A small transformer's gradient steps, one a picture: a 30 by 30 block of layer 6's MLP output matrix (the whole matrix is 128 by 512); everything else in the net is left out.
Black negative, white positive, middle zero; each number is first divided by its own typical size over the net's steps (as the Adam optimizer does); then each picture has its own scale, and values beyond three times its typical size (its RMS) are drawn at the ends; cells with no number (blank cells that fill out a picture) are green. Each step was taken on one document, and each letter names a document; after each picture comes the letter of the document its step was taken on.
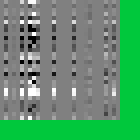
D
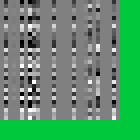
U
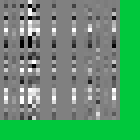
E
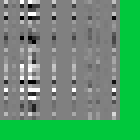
E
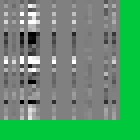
D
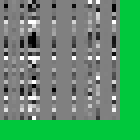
U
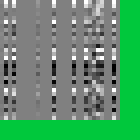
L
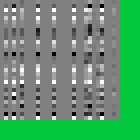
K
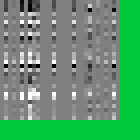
E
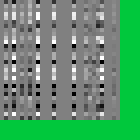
K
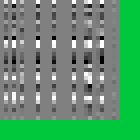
K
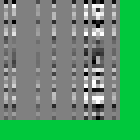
L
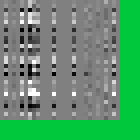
D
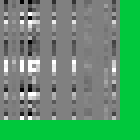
D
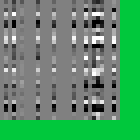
L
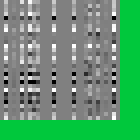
E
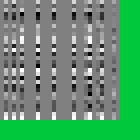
K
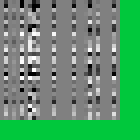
U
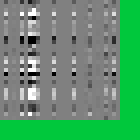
D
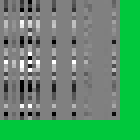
E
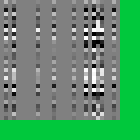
L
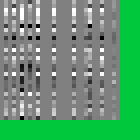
K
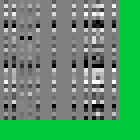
L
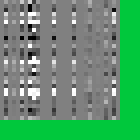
D
